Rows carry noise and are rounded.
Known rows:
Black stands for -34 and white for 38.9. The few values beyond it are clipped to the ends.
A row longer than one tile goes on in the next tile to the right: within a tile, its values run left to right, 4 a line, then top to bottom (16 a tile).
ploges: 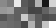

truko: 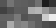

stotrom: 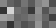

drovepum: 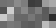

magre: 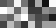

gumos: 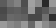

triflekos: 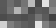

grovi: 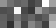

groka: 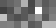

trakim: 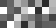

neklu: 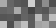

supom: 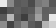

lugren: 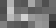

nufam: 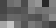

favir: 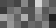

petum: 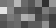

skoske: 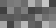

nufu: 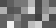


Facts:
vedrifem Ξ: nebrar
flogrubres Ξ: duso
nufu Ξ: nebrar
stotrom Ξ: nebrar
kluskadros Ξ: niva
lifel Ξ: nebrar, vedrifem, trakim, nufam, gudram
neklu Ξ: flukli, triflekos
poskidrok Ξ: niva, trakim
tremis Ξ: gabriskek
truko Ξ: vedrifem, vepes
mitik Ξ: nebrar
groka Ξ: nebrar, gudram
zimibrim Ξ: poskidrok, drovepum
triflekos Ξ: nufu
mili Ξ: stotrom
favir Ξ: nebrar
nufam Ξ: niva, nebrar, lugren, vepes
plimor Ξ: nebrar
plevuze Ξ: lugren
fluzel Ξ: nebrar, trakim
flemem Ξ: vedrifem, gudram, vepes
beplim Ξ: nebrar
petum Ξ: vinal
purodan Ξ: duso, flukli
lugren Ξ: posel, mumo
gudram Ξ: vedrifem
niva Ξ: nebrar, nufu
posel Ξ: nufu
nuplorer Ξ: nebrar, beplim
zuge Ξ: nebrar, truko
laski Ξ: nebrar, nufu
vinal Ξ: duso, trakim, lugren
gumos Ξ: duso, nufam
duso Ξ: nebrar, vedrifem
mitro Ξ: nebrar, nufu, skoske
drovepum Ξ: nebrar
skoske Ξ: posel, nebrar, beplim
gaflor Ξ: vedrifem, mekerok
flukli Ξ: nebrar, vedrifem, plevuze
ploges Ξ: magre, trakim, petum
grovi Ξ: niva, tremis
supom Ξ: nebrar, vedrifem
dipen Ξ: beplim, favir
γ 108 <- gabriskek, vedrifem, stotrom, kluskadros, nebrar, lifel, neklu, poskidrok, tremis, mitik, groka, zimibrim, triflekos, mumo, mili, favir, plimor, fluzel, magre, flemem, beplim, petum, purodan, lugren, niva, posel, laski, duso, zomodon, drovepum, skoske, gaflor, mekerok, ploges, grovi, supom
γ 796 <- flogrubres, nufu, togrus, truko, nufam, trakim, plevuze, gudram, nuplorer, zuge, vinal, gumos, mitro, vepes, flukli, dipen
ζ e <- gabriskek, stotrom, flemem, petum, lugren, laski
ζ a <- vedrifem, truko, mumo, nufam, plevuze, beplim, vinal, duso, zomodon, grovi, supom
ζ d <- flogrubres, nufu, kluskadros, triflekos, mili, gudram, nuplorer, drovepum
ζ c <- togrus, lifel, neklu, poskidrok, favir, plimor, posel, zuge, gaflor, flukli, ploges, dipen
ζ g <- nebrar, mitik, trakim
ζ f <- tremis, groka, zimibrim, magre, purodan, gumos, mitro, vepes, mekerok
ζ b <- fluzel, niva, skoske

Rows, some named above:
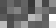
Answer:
lifel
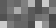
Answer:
triflekos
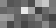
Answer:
beplim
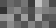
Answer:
favir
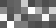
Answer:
gudram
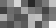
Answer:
zimibrim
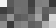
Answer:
supom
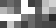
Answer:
nebrar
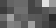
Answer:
niva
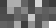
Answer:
fluzel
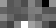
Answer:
flogrubres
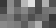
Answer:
posel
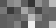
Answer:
poskidrok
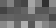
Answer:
gumos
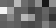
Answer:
petum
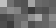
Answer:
purodan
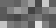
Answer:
triflekos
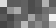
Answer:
gaflor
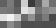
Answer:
vedrifem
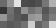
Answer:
zimibrim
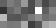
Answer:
groka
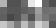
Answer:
dipen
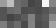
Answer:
kluskadros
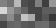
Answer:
petum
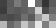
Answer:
mitro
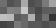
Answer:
duso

